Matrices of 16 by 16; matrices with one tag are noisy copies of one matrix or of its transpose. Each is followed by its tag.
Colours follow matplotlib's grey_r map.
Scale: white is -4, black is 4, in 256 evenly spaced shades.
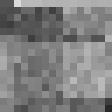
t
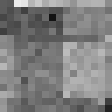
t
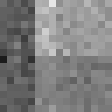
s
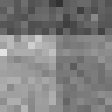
s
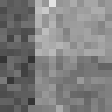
s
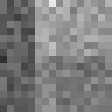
s
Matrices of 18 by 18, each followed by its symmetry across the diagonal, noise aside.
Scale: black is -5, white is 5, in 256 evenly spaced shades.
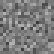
neither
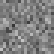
neither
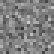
antisymmetric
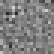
antisymmetric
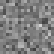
antisymmetric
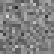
antisymmetric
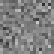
neither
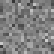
neither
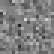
antisymmetric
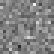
neither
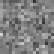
antisymmetric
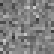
neither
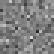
antisymmetric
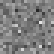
neither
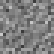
antisymmetric
